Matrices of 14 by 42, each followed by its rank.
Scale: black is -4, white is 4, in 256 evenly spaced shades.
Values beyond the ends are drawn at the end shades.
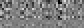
three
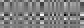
one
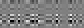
one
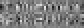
three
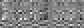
three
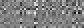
three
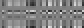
one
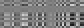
one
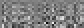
three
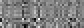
three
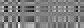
one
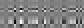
one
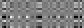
one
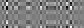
one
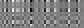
one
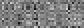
three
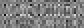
three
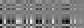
one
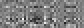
three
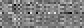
three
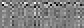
three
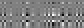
one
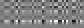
one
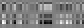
one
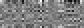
three
